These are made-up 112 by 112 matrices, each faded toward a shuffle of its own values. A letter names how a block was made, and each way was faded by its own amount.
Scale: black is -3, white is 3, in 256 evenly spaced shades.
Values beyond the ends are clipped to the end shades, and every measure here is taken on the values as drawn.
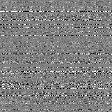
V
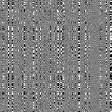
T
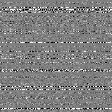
V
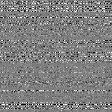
V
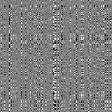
T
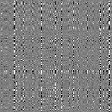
T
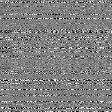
V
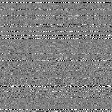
V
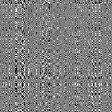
T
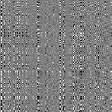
T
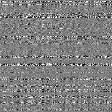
V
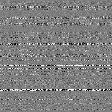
V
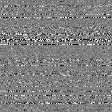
V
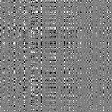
T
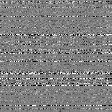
V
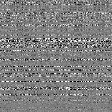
V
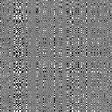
T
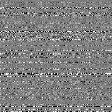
V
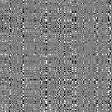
T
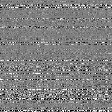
V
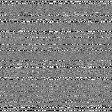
V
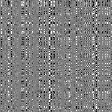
T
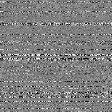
V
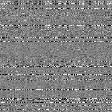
V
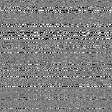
V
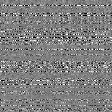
V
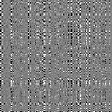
T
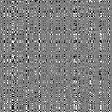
T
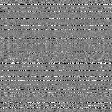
V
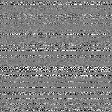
V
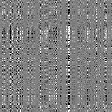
T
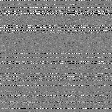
V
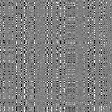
T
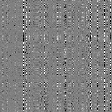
T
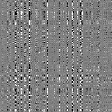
T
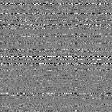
V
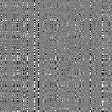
T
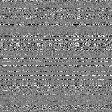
V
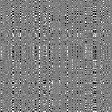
T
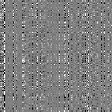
T
